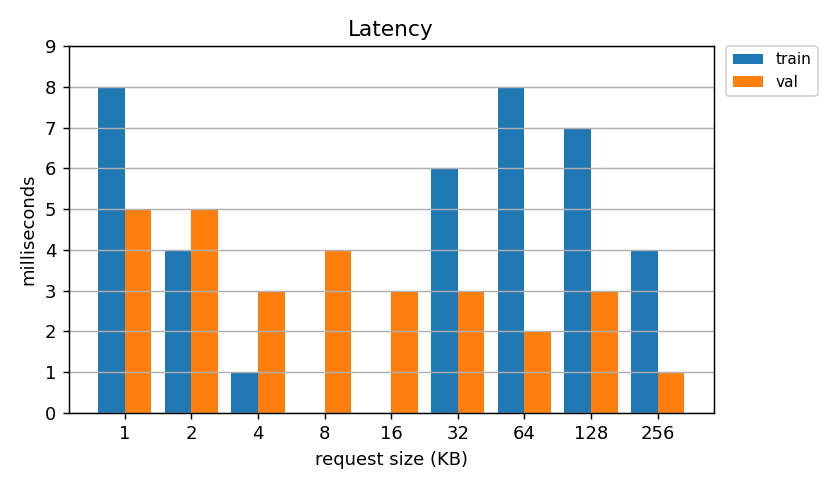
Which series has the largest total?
train
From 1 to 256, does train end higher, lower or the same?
lower
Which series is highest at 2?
val
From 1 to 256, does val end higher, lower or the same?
lower
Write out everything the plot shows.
Title: Latency
x-axis: request size (KB), ticks 1 2 4 8 16 32 64 128 256
y-axis: milliseconds, ticks 0 1 2 3 4 5 6 7 8 9
Legend: train, val
Values:
train: 8 4 1 0 0 6 8 7 4
val: 5 5 3 4 3 3 2 3 1
